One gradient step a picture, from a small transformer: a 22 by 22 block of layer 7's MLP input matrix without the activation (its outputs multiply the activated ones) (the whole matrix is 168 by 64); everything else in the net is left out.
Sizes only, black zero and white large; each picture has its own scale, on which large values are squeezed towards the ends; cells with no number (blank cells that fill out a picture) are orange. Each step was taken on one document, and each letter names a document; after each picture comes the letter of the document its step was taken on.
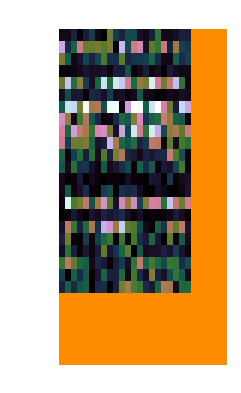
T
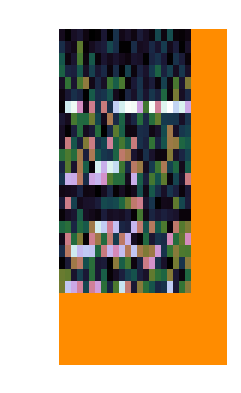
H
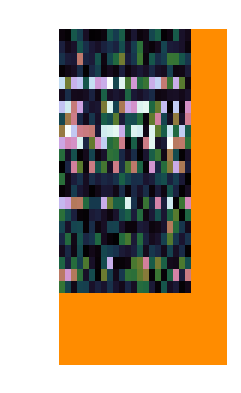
T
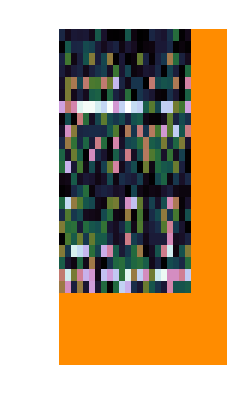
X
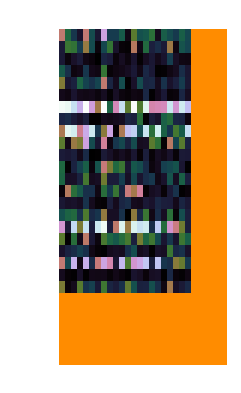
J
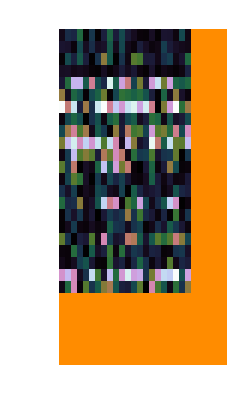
T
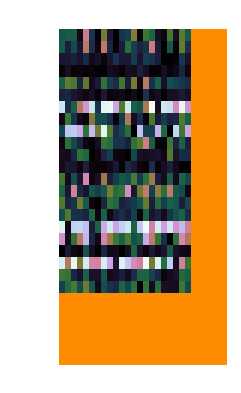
J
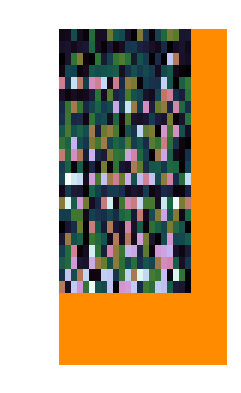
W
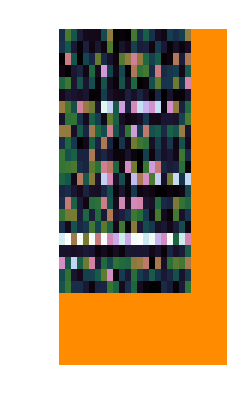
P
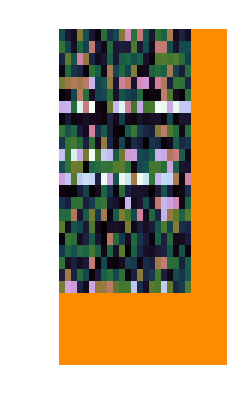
W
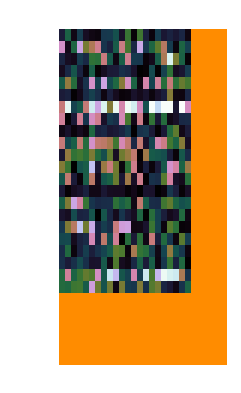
X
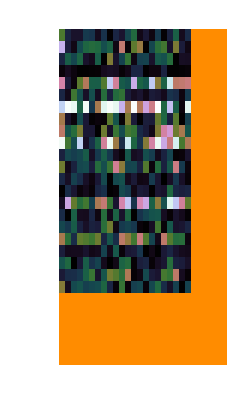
T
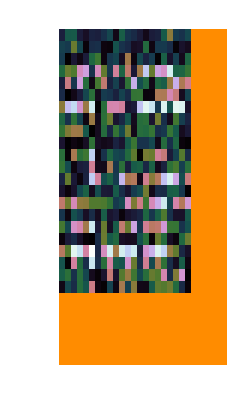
W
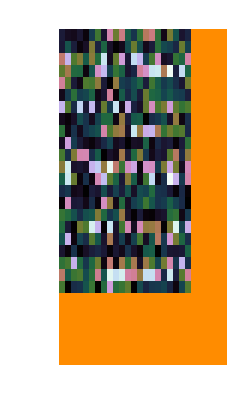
P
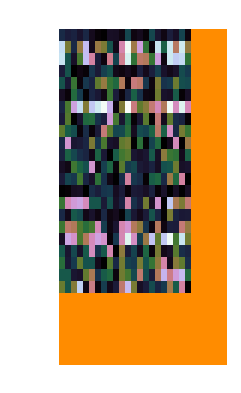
H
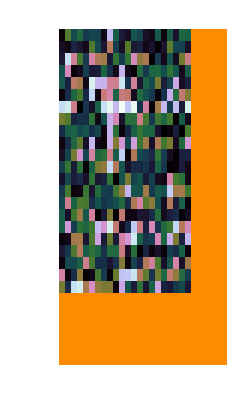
H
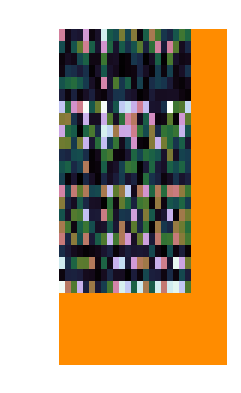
J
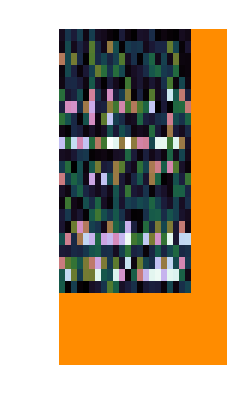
H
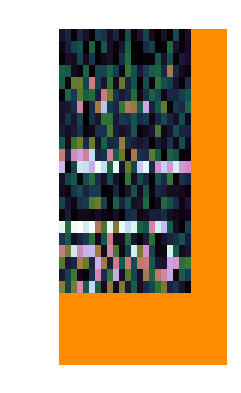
W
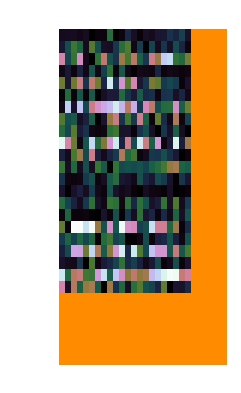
X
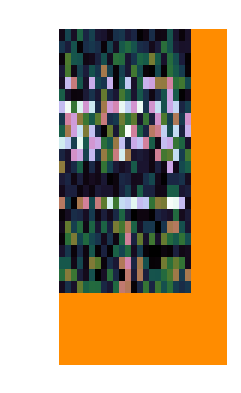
T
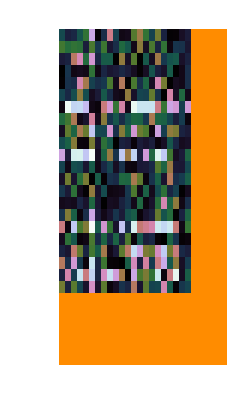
W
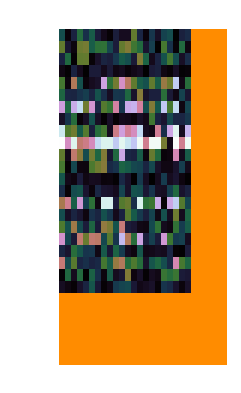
T
